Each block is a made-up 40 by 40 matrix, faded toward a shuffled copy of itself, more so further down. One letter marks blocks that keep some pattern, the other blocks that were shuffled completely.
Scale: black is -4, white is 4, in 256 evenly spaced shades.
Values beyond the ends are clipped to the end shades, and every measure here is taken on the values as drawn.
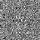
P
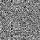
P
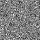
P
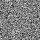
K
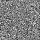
K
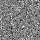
K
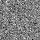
K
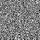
P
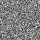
K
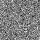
K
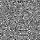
P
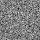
K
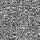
P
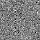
P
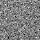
K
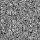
P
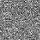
P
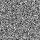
K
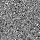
K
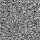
P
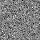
K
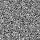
K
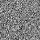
P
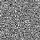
P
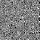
P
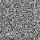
P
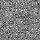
P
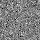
K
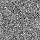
K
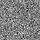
K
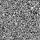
K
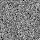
K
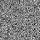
P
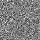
P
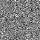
P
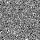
K
